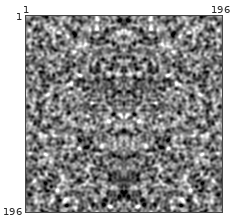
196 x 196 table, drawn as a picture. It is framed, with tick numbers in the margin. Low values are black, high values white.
It is mirror symmetric from left to right. Overall the values sit about 50% of the way up the scale. There are no regular stripes. There is no overall slope. The ninth with the lowest average is the bottom middle. The texture is blotchy.
